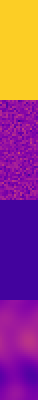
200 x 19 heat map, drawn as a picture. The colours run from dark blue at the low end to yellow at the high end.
The table splits into 4 rows of 1 panel. Panel 1,1: very high, flat. Panel 2,1: low, fine-grained. Panel 3,1: very low, flat. Panel 4,1: low, smooth.
